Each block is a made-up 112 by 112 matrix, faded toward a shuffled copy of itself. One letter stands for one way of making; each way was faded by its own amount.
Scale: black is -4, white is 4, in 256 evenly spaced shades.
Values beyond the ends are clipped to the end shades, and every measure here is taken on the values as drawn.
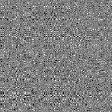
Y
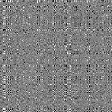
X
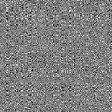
Y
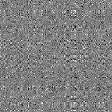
Y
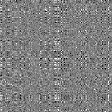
X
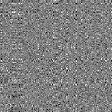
Y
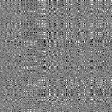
X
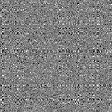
Y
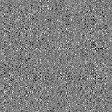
Y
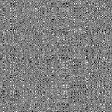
Y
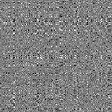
Y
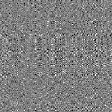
Y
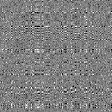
X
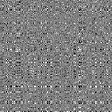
X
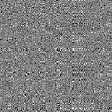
Y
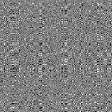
X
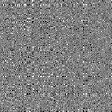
Y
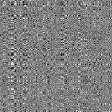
X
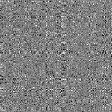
Y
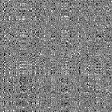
Y
